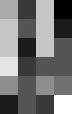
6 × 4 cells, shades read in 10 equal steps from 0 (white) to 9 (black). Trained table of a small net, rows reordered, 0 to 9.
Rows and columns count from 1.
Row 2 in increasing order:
2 2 6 8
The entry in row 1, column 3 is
2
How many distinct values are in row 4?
3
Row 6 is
8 6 7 0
